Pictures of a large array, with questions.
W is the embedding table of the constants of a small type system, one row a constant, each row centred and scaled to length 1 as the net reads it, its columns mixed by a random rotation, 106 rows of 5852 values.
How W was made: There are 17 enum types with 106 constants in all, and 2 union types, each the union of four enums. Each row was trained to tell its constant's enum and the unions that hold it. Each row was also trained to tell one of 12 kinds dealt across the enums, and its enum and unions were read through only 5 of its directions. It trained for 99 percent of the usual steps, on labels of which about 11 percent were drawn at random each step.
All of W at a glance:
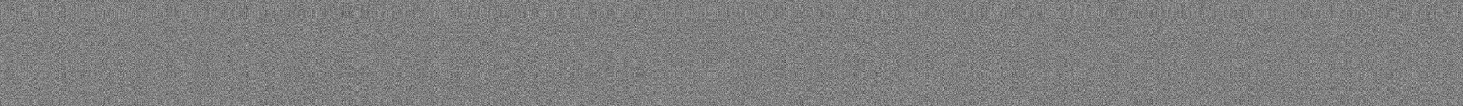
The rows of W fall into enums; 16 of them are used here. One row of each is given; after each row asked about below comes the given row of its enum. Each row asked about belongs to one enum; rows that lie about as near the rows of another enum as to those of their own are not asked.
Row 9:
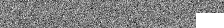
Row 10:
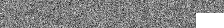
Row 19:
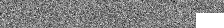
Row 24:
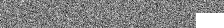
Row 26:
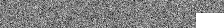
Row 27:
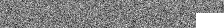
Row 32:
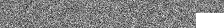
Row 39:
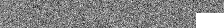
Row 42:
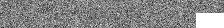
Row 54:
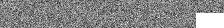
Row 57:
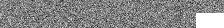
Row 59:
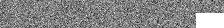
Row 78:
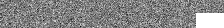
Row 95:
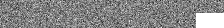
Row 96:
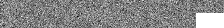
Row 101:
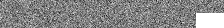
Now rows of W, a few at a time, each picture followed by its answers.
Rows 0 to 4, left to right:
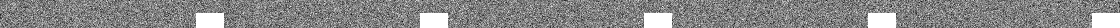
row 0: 78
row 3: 24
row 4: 78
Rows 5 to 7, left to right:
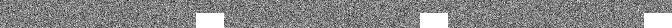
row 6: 19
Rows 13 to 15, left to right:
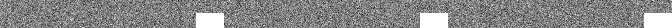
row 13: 24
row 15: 57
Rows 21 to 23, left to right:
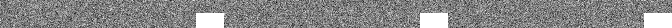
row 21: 26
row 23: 78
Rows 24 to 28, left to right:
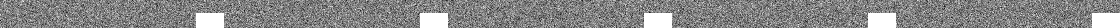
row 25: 59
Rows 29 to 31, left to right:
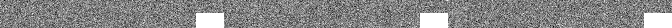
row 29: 26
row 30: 27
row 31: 39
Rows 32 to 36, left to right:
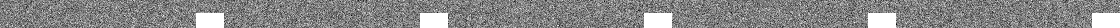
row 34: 101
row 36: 19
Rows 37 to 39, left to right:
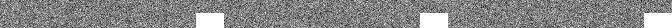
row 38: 42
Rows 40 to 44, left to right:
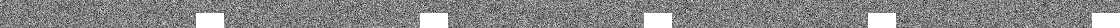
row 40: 59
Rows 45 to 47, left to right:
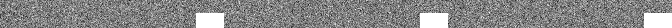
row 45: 95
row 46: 59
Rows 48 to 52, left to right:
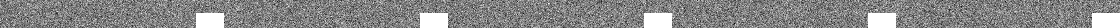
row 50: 95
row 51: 24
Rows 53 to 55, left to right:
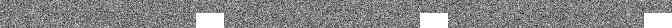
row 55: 26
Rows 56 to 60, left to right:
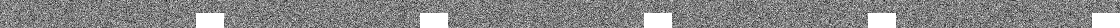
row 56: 9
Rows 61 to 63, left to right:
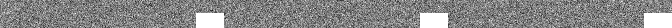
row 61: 39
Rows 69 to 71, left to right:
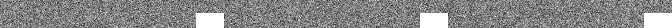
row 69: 39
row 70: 26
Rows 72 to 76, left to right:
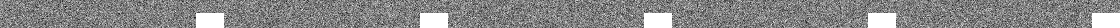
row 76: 57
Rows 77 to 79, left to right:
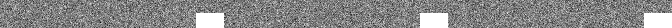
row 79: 32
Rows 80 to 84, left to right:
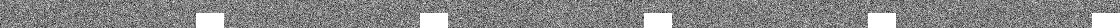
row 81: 27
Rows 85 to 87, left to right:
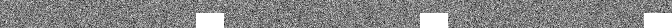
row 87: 32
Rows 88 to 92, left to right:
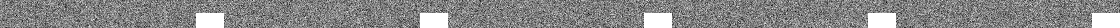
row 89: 24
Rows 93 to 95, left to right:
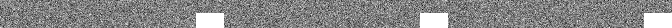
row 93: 54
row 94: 19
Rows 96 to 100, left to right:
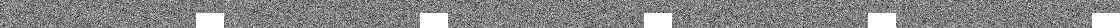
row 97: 57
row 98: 32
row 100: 19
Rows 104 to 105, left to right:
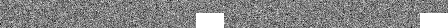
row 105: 78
